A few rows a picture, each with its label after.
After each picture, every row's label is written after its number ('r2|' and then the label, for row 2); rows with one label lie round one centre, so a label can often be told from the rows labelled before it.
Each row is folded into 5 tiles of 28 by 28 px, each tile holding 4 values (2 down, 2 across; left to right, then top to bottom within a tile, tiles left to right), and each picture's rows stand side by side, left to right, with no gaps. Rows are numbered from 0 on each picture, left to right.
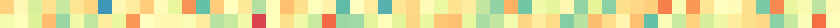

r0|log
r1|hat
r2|log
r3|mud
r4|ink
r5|hat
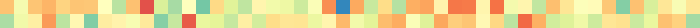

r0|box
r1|log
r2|hat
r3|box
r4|hat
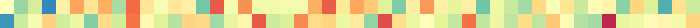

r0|ink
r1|hat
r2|box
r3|log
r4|log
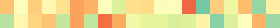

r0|box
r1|hat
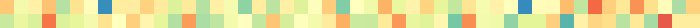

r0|log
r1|log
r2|hat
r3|log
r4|box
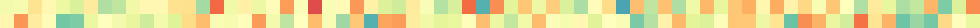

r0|mud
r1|hat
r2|box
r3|hat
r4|hat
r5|box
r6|mud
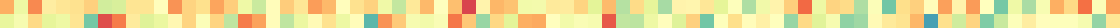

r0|box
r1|box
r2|box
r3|box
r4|log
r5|ink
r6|ink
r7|ink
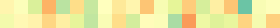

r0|hat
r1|log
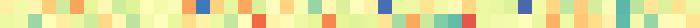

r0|hat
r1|hat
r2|log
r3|log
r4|mud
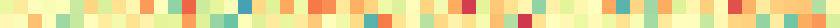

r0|mud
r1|log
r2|box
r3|box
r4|hat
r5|box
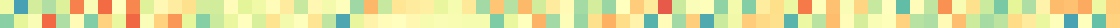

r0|ink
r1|mud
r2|mud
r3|hat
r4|ink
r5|ink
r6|hat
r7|ink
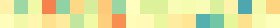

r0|hat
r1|mud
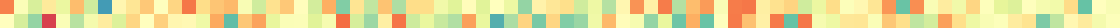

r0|log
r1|box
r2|hat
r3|log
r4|ink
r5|box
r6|hat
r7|mud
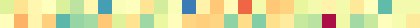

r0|mud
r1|ink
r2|log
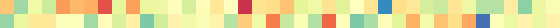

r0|ink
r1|ink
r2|log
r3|mud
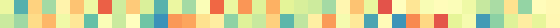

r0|ink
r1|ink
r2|ink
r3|mud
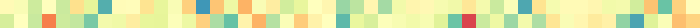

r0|log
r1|hat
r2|mud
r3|log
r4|mud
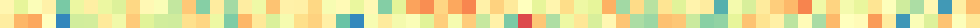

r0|mud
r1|hat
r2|mud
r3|box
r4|hat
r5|ink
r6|mud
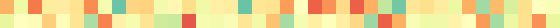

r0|box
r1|log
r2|box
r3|hat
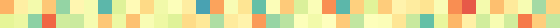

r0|log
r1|hat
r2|hat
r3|box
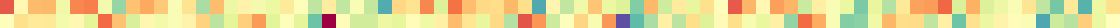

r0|box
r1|hat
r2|log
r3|box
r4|mud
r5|box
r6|ink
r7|mud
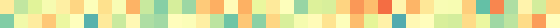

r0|ink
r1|ink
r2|ink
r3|hat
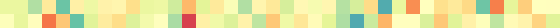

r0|hat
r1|log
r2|mud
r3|hat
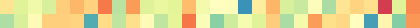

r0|ink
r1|log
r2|ink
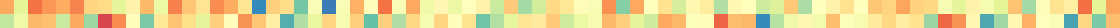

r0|box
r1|box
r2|ink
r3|mud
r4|hat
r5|mud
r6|box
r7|ink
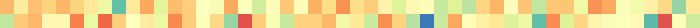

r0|box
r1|box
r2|box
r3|ink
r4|box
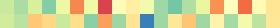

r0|ink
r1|ink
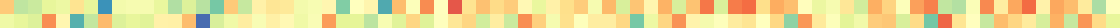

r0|log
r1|mud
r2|log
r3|box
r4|hat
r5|box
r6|box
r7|box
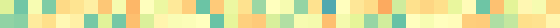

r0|ink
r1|hat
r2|ink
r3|hat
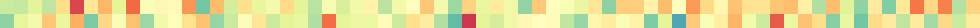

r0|ink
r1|hat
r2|log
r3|log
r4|ink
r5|box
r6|ink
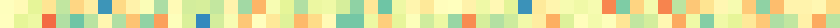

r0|log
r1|mud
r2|mud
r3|log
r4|hat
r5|hat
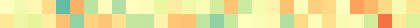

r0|hat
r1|mud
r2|box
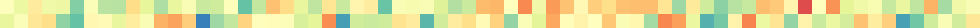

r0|mud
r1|mud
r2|log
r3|ink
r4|box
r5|ink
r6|mud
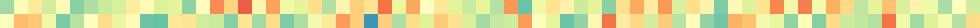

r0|mud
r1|ink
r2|ink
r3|mud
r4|ink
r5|ink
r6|log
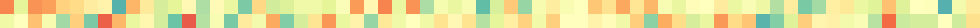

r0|box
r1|log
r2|ink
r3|mud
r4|box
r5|mud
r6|log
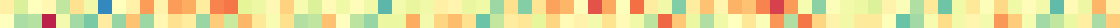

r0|log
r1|box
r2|log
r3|mud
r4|box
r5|box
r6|mud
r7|mud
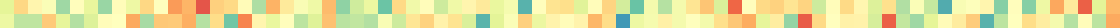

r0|log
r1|box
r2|log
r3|mud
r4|mud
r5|box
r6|log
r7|ink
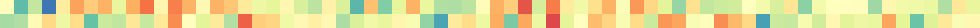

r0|ink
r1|box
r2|mud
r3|ink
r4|box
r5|mud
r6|log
